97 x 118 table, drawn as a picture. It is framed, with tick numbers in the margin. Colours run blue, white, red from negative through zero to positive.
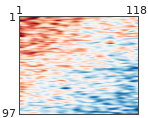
No lone cell stands out from its neighbours. The histogram is bell-shaped. The bottom right is the ninth with the lowest average. There is an overall slope up to the top left. The halves do not mirror each other. Streaks run across, left to right. The top left is the ninth with the highest average.
